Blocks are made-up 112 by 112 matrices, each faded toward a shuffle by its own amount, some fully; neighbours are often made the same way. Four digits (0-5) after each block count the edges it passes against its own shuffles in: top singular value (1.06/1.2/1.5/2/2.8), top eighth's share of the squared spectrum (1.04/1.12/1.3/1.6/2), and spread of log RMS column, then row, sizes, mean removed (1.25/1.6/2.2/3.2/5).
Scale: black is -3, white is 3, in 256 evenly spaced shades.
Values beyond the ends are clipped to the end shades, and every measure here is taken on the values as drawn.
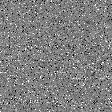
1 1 0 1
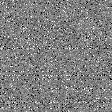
1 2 0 3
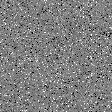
2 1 0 0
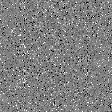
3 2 1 0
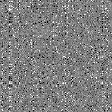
4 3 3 2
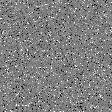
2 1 0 0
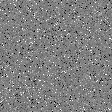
0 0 0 0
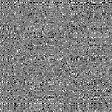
5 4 2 3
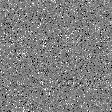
2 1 0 0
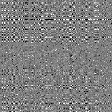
5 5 3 4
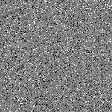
3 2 1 0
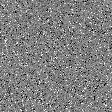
0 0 0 0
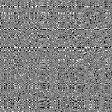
5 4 3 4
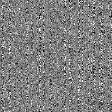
1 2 4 0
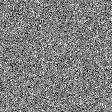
0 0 0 0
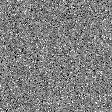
0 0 0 0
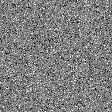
0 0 0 0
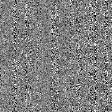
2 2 4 0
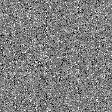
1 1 2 0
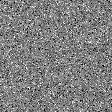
0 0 0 0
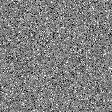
0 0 0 0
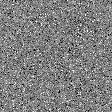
0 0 0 0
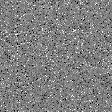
3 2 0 1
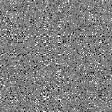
4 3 2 2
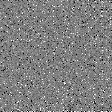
4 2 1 1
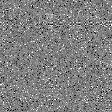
4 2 1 1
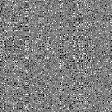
4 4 3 2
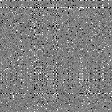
5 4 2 3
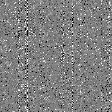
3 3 3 1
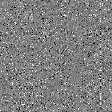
3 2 2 0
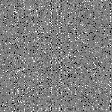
4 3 3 1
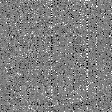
4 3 3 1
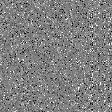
4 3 2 1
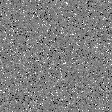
2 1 0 0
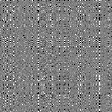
5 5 4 3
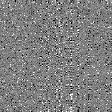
4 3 3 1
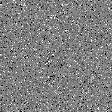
3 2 1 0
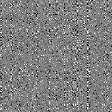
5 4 3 2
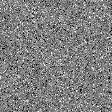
0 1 2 0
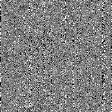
1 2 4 0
